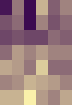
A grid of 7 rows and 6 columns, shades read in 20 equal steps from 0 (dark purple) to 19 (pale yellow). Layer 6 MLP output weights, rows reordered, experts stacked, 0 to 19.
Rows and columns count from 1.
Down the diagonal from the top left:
1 8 5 12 8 10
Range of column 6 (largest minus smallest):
6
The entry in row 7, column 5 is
10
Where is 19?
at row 7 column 3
